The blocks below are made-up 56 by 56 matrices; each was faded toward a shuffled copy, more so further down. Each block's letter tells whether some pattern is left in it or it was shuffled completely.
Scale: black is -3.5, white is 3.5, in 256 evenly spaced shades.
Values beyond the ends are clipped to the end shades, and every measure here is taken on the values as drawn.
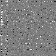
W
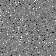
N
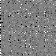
W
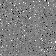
N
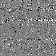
W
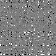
W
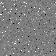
N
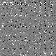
W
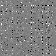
W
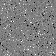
N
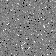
N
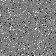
N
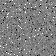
N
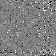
W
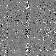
W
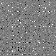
W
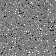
N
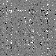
W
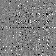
W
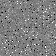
N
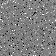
N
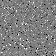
N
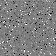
N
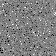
N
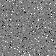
N
